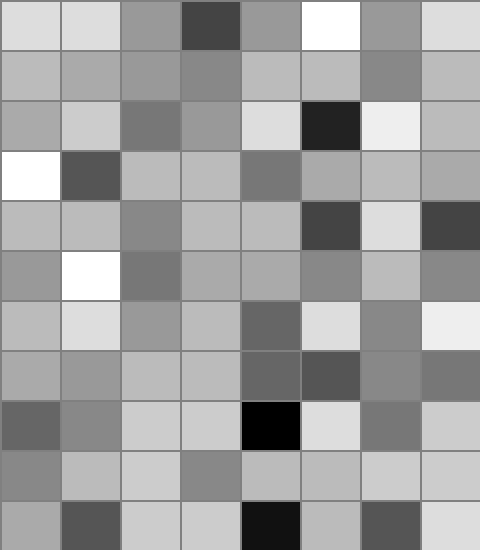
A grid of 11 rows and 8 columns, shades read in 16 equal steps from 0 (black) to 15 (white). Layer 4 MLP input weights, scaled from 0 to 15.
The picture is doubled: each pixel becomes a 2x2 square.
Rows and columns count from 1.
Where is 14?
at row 3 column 7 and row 7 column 8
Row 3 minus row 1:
-3 -1 -2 5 4 -13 5 -2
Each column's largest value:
15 15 12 12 13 15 14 14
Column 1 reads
13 11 10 15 11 9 11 10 6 8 10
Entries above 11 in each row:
4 0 3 1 1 1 3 0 4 3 3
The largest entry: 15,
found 3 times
